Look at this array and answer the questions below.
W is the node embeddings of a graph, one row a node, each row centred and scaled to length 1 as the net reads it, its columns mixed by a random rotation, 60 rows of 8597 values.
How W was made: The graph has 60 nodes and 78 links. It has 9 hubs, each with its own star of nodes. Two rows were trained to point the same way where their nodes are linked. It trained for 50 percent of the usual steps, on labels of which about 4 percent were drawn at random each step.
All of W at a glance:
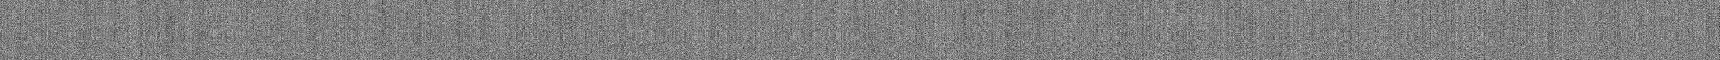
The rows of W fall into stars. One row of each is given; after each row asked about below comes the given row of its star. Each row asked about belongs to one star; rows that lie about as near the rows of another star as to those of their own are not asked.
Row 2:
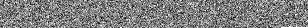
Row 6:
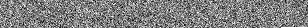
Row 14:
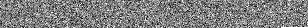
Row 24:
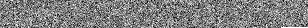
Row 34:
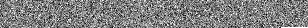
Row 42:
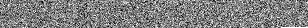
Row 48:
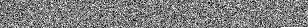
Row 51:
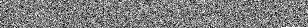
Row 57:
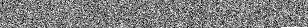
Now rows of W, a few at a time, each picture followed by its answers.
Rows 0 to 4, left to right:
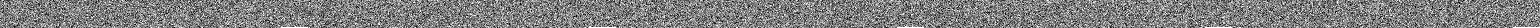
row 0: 57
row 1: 42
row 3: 42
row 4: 2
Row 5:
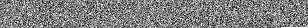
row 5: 34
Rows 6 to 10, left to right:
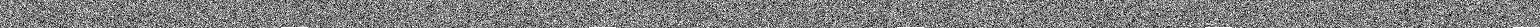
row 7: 57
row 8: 24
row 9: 48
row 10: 2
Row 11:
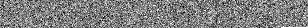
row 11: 2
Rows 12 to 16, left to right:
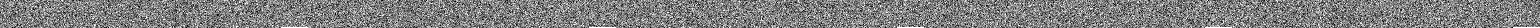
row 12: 42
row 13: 48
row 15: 51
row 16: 6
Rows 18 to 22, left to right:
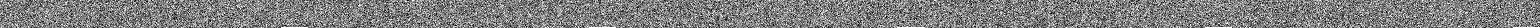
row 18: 48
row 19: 14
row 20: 51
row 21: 24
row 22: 6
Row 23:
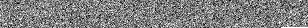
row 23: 14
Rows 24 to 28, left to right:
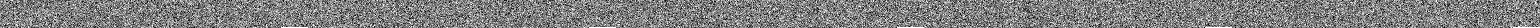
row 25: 34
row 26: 57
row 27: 6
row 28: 51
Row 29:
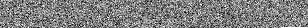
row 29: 24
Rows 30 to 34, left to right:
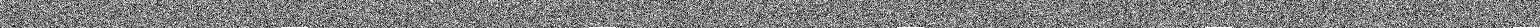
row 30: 42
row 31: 42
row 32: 24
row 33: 14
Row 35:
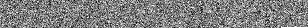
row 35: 57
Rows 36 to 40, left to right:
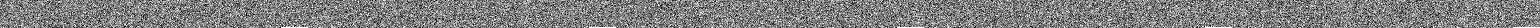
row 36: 34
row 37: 34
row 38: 34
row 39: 14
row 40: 57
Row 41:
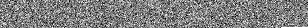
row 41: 6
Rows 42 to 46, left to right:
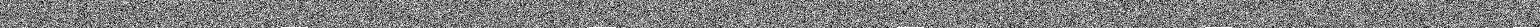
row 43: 51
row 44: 2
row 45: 2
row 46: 24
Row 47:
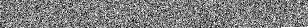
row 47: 14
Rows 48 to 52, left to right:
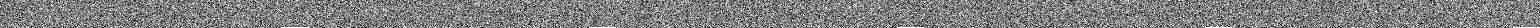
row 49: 57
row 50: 48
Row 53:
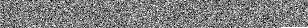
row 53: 2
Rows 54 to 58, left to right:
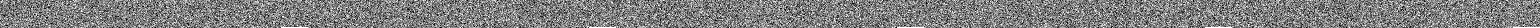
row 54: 24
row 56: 34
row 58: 34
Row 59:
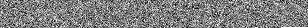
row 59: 24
